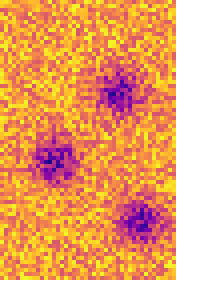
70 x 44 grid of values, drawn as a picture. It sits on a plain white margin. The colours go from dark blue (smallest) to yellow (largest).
Mirror symmetry: none. Dips: three. Ninth with the lowest average: bottom right. Slope: none. Average level on the scale: 70%.
